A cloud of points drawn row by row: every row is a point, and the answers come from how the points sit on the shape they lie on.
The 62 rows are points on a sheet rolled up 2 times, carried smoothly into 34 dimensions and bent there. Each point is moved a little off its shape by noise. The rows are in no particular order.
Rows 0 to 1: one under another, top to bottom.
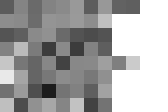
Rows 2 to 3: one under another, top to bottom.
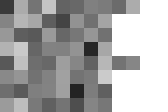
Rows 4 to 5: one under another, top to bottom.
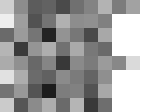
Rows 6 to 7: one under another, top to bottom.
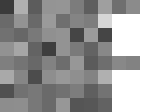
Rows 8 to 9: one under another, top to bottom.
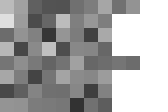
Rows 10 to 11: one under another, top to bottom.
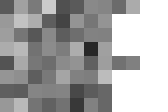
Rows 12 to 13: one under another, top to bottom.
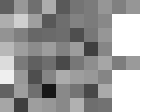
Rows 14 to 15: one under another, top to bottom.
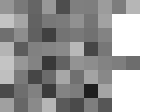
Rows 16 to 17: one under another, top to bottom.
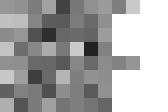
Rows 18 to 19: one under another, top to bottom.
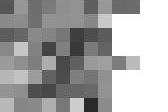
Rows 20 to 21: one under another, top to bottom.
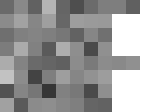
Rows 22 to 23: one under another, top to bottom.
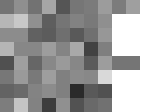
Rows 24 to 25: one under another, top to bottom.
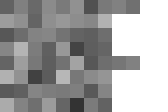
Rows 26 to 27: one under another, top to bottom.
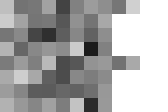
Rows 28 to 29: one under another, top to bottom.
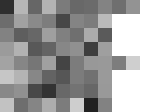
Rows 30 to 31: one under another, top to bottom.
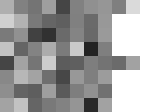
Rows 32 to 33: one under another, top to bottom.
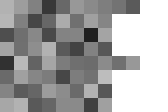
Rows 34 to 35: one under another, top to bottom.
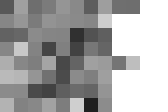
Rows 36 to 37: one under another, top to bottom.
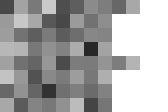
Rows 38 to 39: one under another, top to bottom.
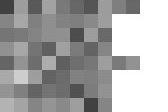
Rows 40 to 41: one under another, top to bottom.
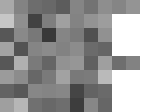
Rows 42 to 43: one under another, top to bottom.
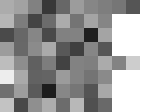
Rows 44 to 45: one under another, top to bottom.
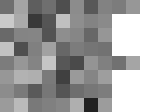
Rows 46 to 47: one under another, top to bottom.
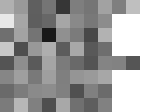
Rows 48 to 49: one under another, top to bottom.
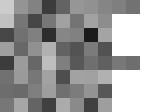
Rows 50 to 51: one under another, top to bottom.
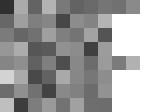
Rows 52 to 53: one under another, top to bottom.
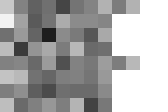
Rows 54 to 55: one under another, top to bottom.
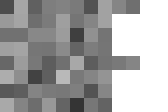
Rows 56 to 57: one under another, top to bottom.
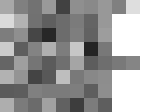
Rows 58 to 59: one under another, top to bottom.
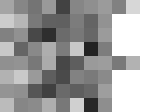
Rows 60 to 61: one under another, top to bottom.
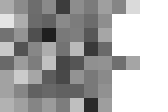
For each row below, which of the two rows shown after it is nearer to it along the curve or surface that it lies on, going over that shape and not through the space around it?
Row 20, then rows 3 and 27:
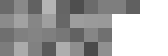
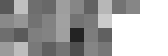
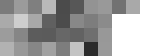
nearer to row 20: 3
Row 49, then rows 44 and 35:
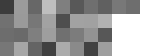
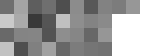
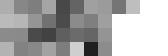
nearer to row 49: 35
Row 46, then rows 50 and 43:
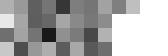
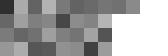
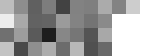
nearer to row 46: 43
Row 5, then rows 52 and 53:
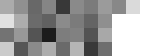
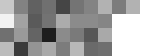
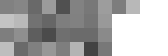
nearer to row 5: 52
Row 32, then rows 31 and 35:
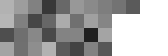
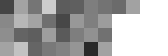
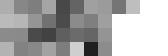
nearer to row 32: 35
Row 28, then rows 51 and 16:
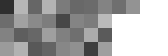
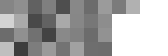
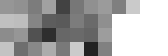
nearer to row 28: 16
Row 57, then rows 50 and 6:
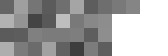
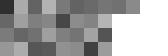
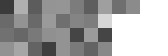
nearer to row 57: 6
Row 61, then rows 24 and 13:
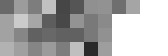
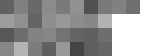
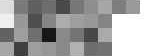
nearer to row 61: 13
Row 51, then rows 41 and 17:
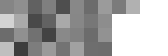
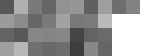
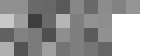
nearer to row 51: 17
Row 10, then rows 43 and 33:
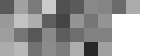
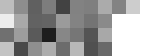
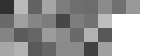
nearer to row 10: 33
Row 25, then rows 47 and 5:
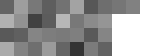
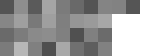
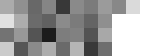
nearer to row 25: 47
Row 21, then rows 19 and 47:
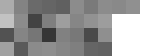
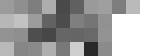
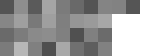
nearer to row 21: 47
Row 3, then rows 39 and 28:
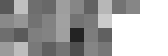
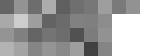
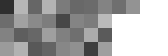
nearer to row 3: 28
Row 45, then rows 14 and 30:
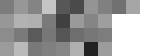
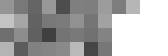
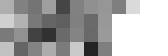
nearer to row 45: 30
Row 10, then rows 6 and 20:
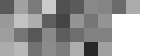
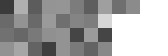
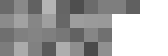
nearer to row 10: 6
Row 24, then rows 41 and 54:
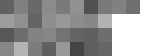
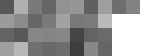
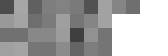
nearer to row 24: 54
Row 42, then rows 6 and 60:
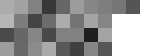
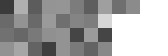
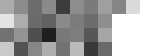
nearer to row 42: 60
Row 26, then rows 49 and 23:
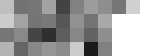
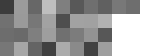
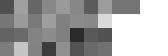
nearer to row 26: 49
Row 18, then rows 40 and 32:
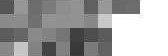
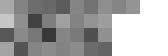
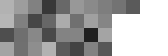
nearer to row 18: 40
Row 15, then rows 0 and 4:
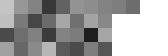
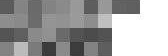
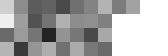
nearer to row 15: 4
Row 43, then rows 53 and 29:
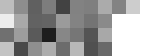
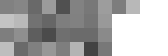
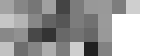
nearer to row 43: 29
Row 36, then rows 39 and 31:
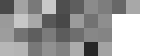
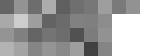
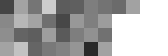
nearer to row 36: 31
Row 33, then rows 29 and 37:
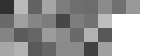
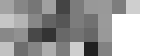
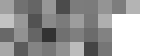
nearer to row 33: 29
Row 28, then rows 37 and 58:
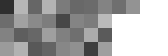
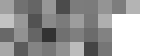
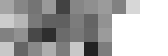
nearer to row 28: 58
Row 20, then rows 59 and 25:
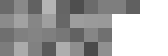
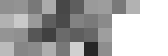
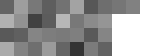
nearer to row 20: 25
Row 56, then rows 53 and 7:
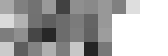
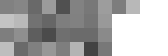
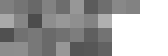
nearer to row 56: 53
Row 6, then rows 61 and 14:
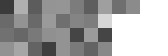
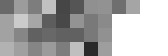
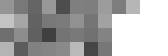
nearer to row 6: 61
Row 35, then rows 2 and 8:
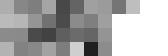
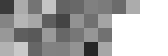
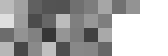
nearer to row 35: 2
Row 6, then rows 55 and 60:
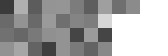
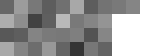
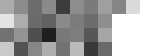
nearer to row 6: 55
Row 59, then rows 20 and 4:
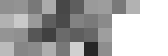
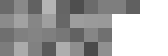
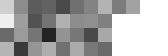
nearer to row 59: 4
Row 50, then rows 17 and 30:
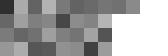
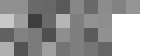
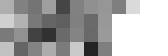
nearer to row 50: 30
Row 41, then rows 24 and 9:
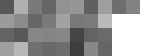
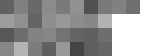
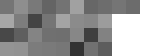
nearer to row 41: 9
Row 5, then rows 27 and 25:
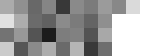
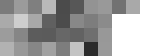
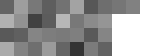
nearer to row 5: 27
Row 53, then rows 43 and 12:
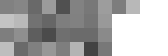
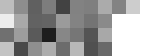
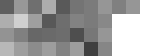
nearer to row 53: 12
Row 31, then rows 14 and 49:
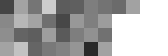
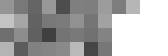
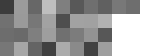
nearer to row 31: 49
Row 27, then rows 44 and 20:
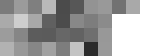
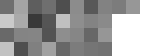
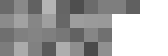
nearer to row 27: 44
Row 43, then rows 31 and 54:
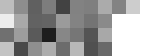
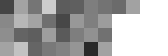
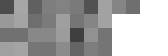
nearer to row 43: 31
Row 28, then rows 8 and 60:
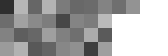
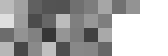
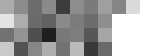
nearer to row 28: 60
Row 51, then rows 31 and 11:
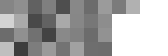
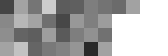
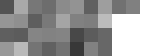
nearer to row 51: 11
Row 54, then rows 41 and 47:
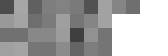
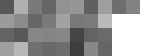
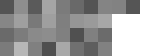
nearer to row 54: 47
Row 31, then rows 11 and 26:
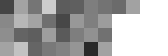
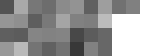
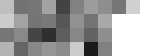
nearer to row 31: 26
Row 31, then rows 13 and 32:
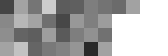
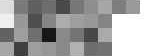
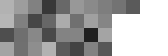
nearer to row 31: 13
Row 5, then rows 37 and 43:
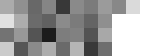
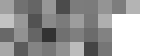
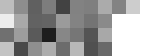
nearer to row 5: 43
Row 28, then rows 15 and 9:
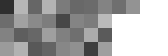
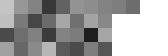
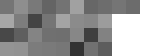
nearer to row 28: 9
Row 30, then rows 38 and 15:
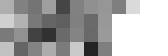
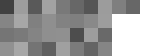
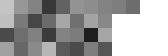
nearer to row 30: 15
